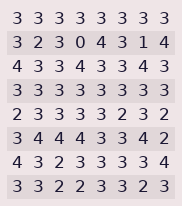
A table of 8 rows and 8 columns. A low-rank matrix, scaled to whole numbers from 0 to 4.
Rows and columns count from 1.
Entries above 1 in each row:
8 6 8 8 8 8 8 8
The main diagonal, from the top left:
3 2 3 3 3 3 3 3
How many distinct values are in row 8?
2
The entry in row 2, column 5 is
4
